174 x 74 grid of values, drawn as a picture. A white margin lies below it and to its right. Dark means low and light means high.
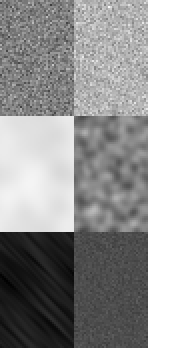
It is made of 3 by 2 panels. Panel 1,1: middling, fine-grained. Panel 1,2: high, fine-grained. Panel 2,1: very high, smooth, faint in contrast. Panel 2,2: middling, blotchy. Panel 3,1: very low, slanting down to the right, faint in contrast. Panel 3,2: low, fine-grained, faint in contrast.
